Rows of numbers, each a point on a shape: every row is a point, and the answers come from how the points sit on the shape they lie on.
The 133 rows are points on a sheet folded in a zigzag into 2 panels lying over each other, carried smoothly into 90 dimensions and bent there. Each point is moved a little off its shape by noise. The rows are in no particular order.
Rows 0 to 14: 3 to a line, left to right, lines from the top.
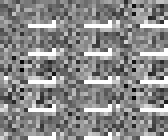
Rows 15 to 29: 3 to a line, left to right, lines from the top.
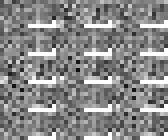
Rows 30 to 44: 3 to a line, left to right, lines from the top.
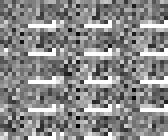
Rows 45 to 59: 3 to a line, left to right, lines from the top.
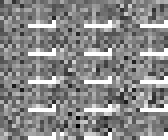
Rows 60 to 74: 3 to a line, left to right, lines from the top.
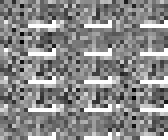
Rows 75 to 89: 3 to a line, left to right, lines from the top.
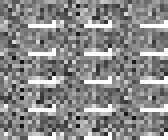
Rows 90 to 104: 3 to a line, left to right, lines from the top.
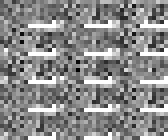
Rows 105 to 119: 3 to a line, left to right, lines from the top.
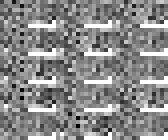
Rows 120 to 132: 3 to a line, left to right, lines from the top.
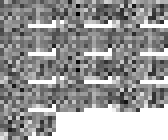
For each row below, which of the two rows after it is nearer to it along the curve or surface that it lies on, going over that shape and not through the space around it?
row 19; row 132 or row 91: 91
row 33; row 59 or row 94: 94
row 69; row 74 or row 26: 74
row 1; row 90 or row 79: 79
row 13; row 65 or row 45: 45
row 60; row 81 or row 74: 74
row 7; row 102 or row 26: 26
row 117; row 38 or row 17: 17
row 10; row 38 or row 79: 38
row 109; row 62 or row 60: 62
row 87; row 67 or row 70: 67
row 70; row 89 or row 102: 102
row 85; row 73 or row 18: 18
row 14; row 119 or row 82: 82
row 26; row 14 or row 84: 84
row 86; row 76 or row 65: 65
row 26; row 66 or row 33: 66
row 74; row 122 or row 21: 122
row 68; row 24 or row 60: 24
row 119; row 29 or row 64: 64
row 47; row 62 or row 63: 62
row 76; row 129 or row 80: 129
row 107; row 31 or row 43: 43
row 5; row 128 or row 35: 35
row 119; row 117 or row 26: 26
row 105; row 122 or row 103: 103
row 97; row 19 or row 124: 19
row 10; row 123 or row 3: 123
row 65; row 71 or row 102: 102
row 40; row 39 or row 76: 76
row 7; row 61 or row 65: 61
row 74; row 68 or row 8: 8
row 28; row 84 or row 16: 16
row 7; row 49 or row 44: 49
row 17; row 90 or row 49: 49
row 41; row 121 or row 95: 121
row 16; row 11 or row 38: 38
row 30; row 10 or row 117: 117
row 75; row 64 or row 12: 64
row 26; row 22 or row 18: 22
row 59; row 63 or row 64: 64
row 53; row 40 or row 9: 40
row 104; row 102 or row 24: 24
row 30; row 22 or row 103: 22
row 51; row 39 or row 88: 39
